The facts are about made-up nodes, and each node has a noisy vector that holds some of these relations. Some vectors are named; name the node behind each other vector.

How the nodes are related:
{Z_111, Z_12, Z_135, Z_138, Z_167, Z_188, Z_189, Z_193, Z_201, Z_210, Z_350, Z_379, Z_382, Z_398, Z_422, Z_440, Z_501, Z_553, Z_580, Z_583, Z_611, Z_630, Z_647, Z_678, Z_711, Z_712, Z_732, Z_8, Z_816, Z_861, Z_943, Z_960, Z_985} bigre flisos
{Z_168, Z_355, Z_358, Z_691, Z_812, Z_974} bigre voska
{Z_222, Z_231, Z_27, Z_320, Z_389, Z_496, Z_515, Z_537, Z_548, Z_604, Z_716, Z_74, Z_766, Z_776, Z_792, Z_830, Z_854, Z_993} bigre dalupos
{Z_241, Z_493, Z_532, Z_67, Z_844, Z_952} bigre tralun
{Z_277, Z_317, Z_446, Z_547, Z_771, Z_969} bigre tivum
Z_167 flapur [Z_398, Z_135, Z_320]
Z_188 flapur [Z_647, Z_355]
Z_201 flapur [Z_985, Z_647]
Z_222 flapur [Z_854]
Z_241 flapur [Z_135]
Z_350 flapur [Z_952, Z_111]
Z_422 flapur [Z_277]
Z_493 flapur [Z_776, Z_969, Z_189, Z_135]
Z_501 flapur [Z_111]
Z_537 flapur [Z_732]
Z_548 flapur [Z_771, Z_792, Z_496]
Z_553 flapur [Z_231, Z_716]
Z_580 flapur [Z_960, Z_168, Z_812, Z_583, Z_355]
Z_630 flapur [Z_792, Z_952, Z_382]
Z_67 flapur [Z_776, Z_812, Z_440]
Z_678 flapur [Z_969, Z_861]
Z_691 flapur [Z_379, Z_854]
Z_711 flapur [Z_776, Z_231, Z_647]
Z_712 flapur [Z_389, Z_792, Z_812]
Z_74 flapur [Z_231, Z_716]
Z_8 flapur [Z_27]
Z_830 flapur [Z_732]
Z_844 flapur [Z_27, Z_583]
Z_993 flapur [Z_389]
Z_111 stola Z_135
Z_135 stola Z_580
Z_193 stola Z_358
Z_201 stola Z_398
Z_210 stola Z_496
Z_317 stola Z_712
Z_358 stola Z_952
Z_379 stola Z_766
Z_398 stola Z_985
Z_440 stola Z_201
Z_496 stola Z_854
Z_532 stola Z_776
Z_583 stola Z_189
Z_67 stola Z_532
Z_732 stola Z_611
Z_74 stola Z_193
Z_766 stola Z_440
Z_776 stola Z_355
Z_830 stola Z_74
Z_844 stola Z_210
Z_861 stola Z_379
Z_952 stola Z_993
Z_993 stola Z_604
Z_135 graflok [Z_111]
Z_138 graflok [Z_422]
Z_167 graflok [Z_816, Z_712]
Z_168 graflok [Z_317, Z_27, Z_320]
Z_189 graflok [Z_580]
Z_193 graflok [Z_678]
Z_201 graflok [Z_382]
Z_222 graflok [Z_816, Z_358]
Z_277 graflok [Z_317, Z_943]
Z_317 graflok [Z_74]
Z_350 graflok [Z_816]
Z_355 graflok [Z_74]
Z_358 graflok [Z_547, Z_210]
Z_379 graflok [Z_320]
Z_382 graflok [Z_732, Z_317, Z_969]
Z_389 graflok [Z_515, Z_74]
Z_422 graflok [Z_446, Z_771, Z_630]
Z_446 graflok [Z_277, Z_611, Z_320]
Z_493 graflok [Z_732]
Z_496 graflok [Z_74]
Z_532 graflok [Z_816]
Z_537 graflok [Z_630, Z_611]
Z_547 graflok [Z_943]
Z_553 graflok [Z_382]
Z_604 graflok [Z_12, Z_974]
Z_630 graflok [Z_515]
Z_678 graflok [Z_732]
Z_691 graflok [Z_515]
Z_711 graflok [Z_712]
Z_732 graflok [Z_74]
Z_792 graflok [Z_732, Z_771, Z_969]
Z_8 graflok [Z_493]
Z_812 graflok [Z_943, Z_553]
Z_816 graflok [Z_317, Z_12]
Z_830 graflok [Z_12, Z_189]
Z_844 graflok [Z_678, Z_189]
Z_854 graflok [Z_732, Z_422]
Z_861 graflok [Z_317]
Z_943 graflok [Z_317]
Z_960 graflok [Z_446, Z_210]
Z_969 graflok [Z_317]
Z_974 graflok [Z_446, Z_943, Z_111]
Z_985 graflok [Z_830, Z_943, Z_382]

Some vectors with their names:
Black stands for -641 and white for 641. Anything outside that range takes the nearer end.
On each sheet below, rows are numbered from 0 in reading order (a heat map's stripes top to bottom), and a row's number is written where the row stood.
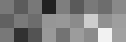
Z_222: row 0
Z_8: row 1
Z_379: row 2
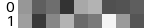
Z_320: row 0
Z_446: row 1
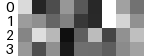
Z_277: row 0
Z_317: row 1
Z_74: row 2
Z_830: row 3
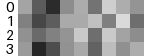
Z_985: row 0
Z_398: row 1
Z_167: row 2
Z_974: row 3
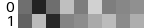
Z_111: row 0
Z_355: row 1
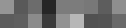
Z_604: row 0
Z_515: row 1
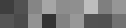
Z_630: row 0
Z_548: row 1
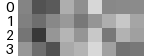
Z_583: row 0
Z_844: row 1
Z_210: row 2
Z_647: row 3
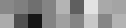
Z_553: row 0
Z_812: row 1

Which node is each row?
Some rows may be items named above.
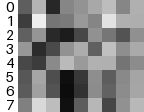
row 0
Z_355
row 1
Z_678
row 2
Z_792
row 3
Z_974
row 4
Z_501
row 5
Z_496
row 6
Z_496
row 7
Z_74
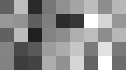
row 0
Z_355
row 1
Z_317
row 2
Z_355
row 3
Z_398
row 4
Z_440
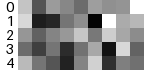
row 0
Z_358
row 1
Z_943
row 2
Z_167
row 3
Z_766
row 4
Z_776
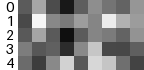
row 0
Z_854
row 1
Z_493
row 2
Z_854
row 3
Z_27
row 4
Z_771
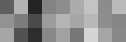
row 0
Z_355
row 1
Z_189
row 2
Z_985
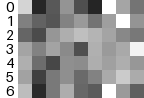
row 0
Z_277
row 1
Z_201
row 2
Z_580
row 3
Z_193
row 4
Z_135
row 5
Z_532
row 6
Z_547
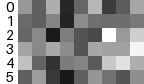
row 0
Z_993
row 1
Z_537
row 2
Z_382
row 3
Z_193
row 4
Z_861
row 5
Z_389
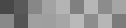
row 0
Z_691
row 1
Z_67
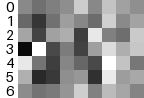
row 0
Z_711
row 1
Z_350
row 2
Z_952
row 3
Z_732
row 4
Z_969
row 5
Z_816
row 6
Z_711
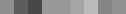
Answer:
Z_960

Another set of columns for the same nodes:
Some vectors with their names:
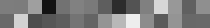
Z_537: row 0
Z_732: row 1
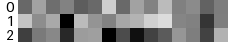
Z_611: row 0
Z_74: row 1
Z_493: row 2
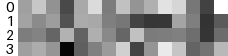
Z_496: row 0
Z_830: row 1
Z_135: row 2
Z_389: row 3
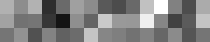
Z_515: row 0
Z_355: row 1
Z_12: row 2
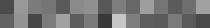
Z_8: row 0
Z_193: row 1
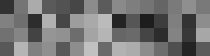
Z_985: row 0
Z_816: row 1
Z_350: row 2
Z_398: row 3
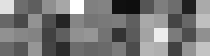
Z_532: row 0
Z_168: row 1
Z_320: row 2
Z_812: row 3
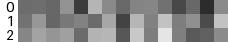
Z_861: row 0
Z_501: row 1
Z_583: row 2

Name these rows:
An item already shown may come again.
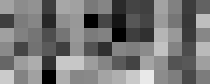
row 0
Z_830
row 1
Z_493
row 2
Z_222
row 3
Z_691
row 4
Z_844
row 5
Z_74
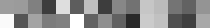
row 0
Z_952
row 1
Z_776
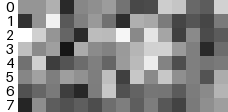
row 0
Z_548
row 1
Z_201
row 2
Z_317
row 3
Z_74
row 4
Z_732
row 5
Z_111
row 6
Z_943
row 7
Z_382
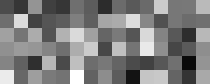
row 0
Z_974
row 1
Z_732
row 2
Z_67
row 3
Z_583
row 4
Z_167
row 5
Z_776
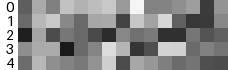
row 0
Z_210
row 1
Z_440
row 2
Z_678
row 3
Z_27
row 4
Z_379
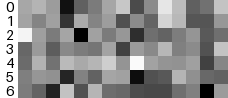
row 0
Z_389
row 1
Z_993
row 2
Z_969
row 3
Z_501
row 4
Z_210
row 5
Z_604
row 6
Z_167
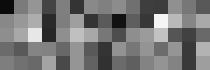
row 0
Z_553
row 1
Z_854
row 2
Z_766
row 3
Z_711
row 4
Z_189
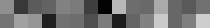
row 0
Z_358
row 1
Z_792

